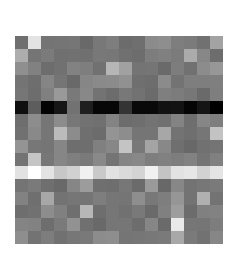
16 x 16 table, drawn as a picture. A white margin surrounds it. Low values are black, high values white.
Histogram: heavy tails on both sides. Odd lines: rows 6 and 11. Average level on the scale: 50%.
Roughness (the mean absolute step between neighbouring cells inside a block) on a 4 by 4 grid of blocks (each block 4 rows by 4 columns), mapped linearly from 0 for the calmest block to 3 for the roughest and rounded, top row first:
1 0 0 1 / 3 2 2 3 / 3 2 3 2 / 0 1 0 1
